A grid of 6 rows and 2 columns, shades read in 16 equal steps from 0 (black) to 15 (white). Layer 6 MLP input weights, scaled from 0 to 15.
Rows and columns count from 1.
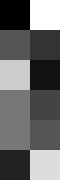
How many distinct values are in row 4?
2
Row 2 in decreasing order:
5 3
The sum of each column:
33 41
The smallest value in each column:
0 1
